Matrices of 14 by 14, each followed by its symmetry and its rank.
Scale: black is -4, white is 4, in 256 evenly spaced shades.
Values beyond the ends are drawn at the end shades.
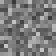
neither, full rank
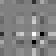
symmetric, rank one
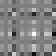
symmetric, rank one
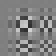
symmetric, rank one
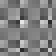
symmetric, rank one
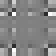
symmetric, rank one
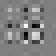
symmetric, rank one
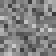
neither, full rank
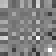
symmetric, rank two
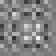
symmetric, rank two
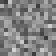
neither, full rank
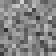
neither, full rank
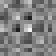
symmetric, rank two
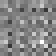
symmetric, rank two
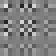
symmetric, rank one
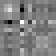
symmetric, rank two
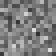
neither, full rank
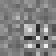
symmetric, rank two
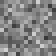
neither, full rank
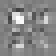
symmetric, rank two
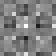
symmetric, rank two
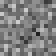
neither, full rank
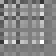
symmetric, rank one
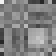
symmetric, rank two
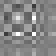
symmetric, rank two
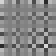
symmetric, rank one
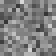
neither, full rank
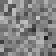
neither, full rank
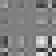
symmetric, rank one
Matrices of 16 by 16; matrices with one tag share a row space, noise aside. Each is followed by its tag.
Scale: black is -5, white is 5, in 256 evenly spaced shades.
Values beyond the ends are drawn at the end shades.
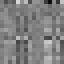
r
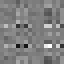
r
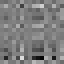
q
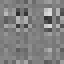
r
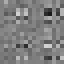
r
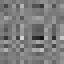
q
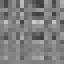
q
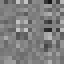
r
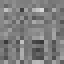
q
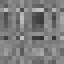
q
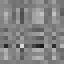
q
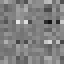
r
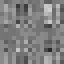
r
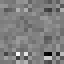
r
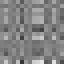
q
